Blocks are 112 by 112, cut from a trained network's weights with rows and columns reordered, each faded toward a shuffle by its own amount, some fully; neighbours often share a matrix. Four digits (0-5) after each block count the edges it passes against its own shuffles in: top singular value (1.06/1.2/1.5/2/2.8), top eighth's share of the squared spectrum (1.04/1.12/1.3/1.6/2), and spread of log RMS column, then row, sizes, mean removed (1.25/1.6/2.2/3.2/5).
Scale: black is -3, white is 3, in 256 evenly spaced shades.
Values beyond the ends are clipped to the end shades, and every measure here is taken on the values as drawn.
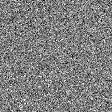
2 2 0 1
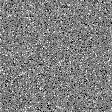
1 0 0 0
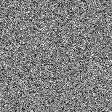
0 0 0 0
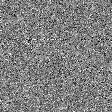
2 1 0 0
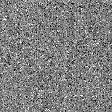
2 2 0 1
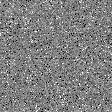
1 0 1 0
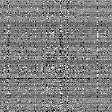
4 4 4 3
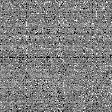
3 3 3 2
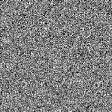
3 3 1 2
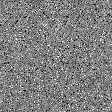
0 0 0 0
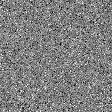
0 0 0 0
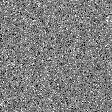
0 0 0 0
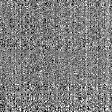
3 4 1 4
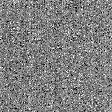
2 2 0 1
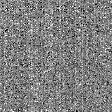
3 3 0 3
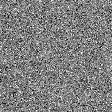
2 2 0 1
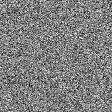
2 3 0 1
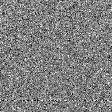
2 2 0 1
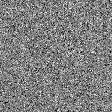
2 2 0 1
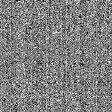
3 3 0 3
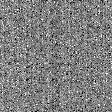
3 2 0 2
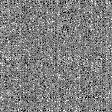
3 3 0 3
